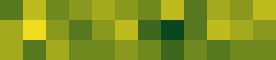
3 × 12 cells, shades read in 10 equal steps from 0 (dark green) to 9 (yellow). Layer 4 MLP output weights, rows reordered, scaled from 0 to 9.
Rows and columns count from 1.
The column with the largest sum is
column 2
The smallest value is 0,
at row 2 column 8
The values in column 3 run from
4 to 6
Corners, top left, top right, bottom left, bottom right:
3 7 6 4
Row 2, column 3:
5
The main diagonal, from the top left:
3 9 6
